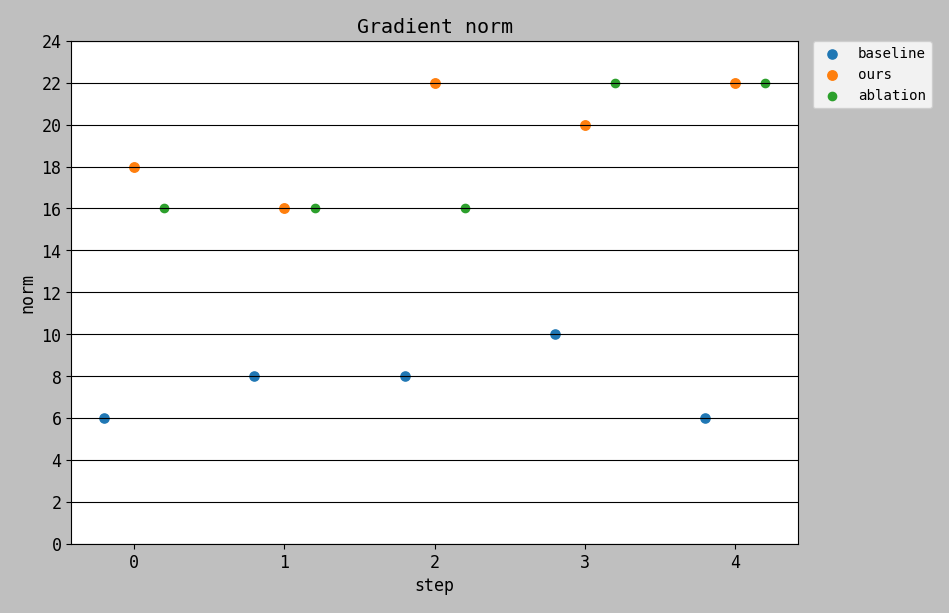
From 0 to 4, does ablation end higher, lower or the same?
higher
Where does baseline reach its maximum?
3
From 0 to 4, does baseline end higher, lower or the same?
the same
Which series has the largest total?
ours
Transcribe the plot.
Title: Gradient norm
x-axis: step, ticks 0 1 2 3 4
y-axis: norm, ticks 0 2 4 6 8 10 12 14 16 18 20 22 24
Legend: baseline, ours, ablation
Values:
baseline: 6 8 8 10 6
ours: 18 16 22 20 22
ablation: 16 16 16 22 22
